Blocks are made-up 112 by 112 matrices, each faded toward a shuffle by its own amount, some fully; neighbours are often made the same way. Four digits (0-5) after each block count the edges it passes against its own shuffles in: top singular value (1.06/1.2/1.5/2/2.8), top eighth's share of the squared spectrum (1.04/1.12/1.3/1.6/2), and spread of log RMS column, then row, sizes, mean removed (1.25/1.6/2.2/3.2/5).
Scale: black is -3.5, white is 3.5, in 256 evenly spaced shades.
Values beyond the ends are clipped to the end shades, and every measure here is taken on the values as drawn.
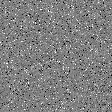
1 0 0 0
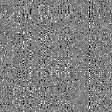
4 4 3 1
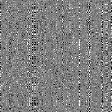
5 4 4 2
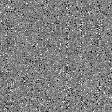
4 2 2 1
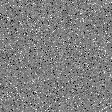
0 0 0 0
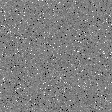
0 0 0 0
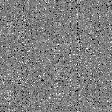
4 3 2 1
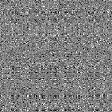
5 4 2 3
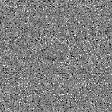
4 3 1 2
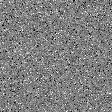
1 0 0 0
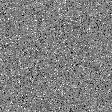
2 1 0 0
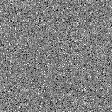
3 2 1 1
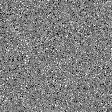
2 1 0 0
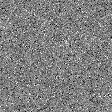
1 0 0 0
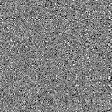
4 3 2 2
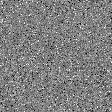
1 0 0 0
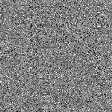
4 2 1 1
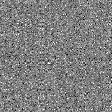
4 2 1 1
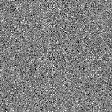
4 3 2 1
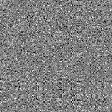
4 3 2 2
